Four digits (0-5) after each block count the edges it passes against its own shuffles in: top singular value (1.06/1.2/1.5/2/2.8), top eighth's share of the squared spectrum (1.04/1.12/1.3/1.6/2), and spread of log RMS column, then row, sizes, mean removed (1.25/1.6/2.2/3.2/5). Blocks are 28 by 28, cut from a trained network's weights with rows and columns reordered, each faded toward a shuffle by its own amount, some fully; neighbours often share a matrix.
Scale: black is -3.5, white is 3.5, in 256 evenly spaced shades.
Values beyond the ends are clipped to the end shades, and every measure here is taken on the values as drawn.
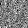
0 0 0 0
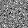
1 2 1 0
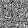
0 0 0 0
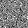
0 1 0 0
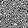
0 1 0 0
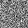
0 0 0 0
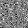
1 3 0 2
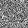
0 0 0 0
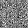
1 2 0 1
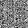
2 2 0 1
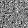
1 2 0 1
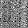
3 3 0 2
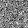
0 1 0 0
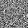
1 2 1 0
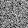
0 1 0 0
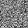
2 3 0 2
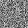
2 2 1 0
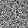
2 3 1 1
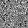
1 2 0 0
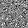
1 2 0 0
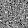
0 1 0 0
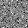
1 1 0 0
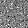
1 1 0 0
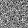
2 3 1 0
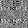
3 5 1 3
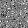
1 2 0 1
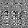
3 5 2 3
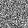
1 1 0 0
